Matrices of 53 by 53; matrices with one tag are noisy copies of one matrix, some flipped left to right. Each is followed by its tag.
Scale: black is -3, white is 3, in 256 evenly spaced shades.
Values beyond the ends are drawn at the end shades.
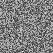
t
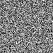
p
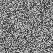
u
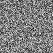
p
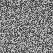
p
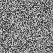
u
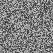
u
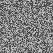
p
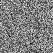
t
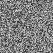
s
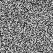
s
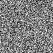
s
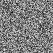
u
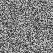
t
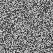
u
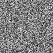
t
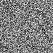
u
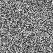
s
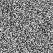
u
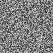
u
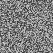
s
